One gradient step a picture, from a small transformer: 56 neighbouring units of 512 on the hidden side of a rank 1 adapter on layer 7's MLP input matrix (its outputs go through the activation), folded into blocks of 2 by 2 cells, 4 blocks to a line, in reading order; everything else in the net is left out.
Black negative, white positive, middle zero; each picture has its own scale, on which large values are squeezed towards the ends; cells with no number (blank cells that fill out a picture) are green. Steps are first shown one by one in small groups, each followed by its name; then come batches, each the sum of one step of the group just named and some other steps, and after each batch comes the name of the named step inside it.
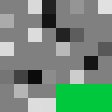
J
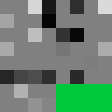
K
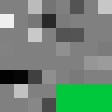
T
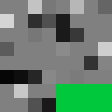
T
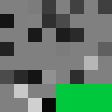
K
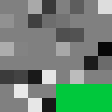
J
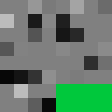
T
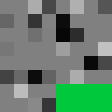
J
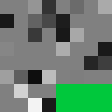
J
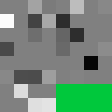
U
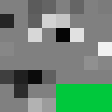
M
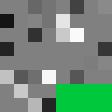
M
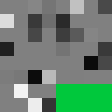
U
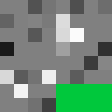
M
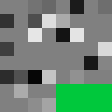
M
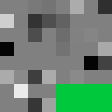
U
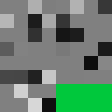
U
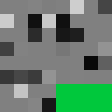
U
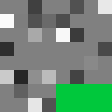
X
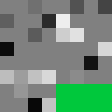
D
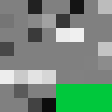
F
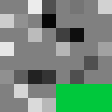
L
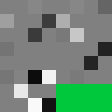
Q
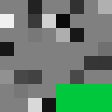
X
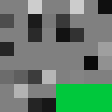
D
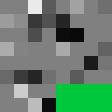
L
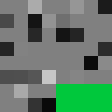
D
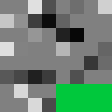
L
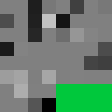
F
